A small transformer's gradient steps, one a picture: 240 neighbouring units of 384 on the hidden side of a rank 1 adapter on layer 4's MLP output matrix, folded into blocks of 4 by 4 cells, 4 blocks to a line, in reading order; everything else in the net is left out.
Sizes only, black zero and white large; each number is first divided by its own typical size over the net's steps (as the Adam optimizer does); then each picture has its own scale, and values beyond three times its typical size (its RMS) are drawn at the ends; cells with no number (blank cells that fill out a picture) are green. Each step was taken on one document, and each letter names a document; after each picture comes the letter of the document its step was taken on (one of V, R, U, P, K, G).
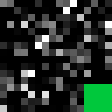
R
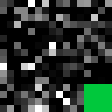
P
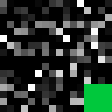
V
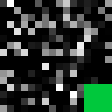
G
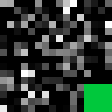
R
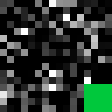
V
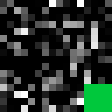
V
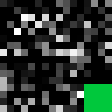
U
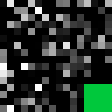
P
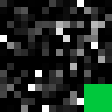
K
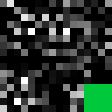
R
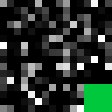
P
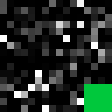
K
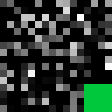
U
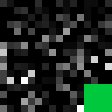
U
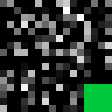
R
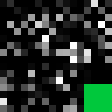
G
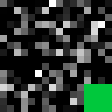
V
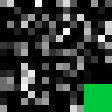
R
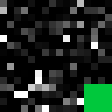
K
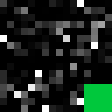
K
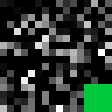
U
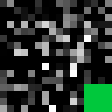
G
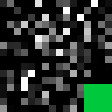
U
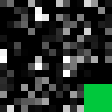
P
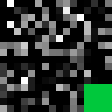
R
